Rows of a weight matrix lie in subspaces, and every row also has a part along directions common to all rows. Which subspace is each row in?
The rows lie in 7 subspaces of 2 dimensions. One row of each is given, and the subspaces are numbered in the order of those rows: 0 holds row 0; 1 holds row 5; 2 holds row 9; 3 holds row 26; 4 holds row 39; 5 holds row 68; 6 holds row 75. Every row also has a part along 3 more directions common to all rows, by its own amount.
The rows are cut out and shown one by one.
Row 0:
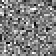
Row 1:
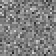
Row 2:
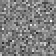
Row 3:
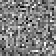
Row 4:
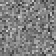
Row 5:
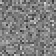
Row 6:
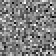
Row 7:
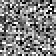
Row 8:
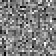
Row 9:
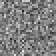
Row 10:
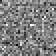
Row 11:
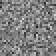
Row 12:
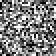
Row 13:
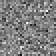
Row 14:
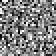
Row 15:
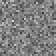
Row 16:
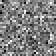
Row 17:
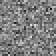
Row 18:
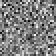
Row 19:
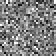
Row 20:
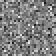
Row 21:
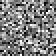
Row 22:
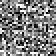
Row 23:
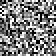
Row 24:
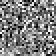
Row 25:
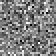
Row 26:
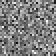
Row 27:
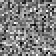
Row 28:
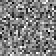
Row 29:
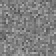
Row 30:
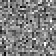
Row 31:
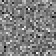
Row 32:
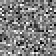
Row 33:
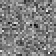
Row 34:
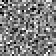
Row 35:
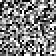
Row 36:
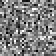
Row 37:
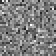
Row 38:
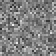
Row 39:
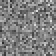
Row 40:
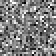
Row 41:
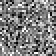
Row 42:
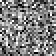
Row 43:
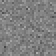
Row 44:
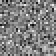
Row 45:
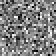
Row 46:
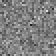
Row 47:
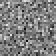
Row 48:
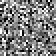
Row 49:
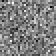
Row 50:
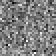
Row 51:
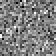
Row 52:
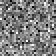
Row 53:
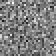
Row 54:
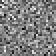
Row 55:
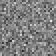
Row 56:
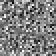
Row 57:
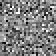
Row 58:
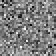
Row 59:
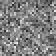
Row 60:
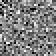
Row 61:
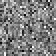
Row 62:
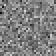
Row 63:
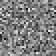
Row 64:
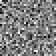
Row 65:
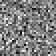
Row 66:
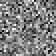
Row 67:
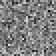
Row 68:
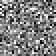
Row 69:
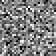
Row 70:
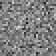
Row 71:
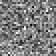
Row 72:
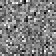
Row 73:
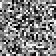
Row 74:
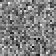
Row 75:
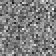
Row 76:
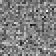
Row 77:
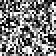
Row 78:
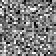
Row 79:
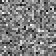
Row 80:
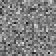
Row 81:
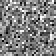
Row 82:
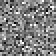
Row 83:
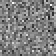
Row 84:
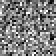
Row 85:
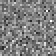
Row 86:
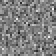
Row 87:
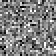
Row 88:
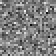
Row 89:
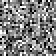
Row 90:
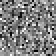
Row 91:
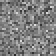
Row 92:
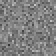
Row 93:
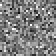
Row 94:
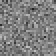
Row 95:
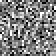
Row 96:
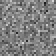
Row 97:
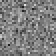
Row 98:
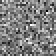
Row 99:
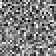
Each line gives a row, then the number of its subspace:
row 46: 6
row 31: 5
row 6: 5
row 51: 1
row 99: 6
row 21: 0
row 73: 6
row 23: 5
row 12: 6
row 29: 6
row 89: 4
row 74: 2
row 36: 2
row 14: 0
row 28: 5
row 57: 6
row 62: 1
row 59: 3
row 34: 2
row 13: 0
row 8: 4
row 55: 4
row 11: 6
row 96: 1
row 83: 0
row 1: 5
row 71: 0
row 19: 3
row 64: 0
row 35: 2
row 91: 2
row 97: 0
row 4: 6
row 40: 1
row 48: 4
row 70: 6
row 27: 2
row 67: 1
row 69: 5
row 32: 5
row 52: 1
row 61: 4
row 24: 6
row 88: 0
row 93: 6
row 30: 4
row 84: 1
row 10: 2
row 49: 2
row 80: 1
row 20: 0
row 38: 3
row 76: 2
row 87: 4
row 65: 4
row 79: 5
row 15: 3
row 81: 1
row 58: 6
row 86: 0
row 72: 1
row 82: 3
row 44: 3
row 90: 0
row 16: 1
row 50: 1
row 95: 5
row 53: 2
